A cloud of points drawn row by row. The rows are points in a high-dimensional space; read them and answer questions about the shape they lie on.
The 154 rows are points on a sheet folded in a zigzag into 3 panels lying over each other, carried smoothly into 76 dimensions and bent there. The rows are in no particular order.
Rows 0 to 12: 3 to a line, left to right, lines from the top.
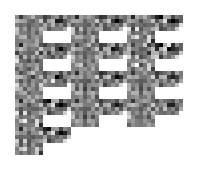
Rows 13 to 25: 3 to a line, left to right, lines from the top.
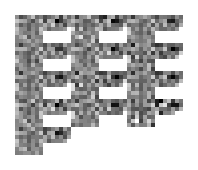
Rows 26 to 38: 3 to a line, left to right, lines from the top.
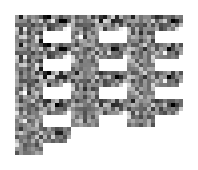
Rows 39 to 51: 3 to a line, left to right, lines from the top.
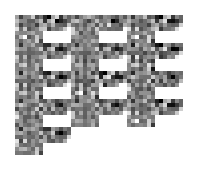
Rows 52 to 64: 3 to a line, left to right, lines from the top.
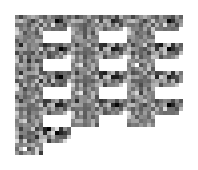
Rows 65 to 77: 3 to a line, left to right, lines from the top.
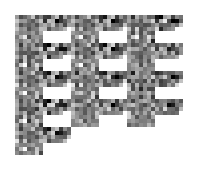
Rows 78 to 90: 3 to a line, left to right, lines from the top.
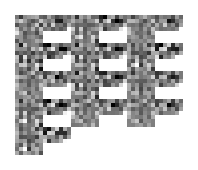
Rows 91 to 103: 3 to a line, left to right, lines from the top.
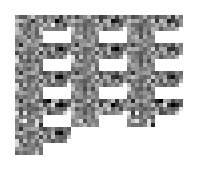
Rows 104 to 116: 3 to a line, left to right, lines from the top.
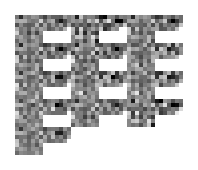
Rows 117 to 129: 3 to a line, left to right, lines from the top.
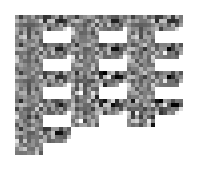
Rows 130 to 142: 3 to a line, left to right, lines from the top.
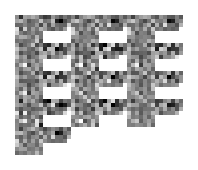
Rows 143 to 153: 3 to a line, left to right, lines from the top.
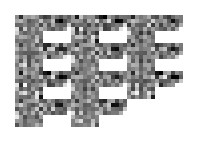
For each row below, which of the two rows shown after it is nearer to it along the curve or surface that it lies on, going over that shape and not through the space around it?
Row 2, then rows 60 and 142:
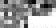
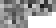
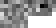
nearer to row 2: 142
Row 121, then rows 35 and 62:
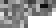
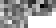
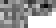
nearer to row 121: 35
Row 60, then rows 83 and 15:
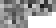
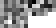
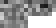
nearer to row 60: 83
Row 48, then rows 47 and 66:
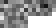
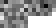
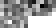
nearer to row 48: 47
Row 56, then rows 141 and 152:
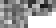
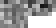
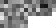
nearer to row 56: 141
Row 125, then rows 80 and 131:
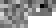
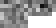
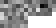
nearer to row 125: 131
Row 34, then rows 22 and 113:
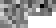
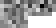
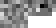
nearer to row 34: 113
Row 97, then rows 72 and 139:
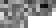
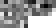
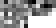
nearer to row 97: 72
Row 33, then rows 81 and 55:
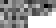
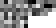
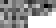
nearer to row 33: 55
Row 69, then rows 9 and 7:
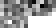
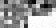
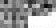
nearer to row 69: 9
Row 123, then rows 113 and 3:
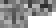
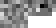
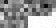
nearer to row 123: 3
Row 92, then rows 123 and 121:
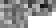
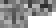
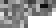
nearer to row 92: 121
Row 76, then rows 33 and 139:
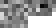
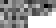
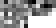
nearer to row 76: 139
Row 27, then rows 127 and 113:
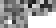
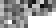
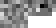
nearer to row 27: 127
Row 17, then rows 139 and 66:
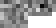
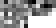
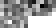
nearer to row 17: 66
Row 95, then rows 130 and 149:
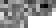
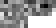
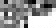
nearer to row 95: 130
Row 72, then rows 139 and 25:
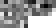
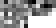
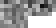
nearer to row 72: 139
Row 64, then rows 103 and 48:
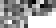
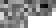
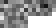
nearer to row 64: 103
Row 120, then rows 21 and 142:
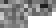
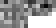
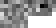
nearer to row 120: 21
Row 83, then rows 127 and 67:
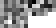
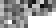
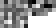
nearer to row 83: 67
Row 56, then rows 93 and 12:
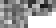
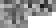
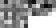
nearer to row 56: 12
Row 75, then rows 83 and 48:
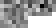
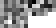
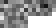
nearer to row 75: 48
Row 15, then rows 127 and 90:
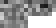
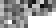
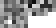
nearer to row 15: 127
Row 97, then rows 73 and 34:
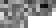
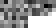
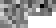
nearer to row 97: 34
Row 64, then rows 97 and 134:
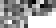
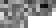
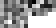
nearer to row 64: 97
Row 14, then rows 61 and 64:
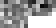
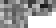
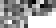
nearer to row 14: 64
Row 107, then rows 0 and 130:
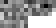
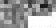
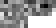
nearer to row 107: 0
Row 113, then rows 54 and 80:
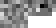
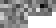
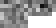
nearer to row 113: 54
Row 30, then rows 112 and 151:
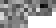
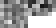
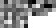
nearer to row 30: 112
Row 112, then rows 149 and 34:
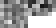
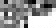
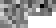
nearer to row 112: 34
